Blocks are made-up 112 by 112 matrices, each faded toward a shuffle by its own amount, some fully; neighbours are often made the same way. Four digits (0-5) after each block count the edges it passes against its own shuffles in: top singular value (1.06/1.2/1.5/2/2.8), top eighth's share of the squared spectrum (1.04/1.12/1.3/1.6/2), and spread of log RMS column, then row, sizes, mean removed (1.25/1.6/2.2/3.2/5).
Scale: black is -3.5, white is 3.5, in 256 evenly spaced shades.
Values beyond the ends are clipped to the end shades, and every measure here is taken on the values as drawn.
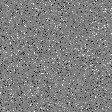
0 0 0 0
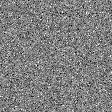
0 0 0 0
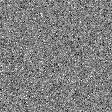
0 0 0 0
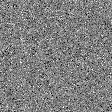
0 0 0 0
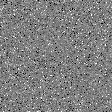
1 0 0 0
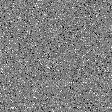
2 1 0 0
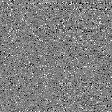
4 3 1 2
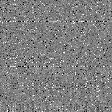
4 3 1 2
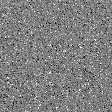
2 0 0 0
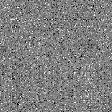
3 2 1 1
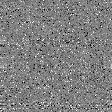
3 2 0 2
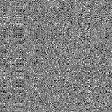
4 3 2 2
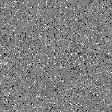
3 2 1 1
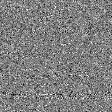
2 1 0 3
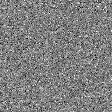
0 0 0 1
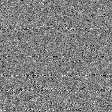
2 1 0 3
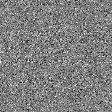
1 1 0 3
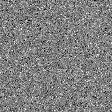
0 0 0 1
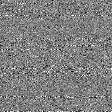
1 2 0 4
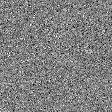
0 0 0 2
